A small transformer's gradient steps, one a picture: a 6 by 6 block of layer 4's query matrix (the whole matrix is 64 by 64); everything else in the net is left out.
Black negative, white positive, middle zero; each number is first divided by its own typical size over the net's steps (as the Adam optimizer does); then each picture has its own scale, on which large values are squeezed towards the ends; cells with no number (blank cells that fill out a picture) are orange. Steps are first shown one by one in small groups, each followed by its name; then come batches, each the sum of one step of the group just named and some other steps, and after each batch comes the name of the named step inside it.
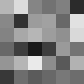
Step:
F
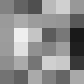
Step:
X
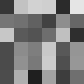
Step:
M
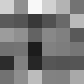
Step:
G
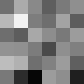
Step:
M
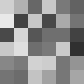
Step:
X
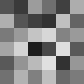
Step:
M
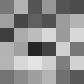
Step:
F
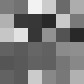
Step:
G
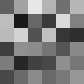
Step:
G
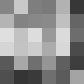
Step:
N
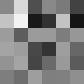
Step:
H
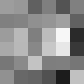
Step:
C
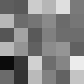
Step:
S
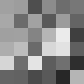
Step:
C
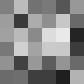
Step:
C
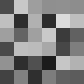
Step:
S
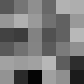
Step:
S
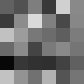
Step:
S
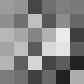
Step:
C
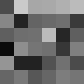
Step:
S
